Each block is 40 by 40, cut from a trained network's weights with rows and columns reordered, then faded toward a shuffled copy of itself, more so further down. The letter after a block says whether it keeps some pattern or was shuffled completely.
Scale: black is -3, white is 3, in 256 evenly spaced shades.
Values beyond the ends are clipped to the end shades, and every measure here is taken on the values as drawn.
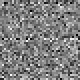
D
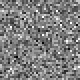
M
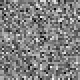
D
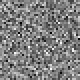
M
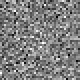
D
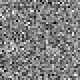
M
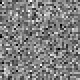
M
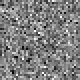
M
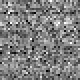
D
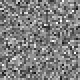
M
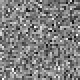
M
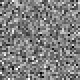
D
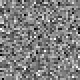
D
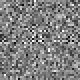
D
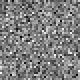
M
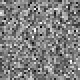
D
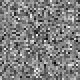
D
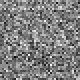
D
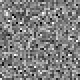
D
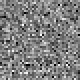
D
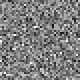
M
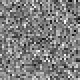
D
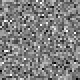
M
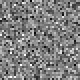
M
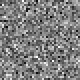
M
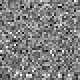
D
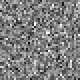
M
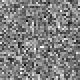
M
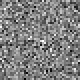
M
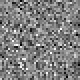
D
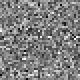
D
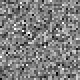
M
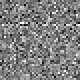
D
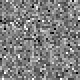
M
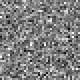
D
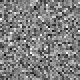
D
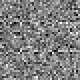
D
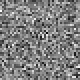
D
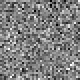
D
